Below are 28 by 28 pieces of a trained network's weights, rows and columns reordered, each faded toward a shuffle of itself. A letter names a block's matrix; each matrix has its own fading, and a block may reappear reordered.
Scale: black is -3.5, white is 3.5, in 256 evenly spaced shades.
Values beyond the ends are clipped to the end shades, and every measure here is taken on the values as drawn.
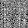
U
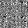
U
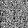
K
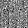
U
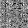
U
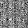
U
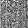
U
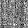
U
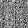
U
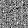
K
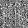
K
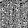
K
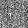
K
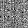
U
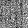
K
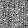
K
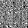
U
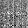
U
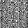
U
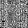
U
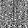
U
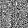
K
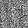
K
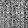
U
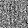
K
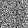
K
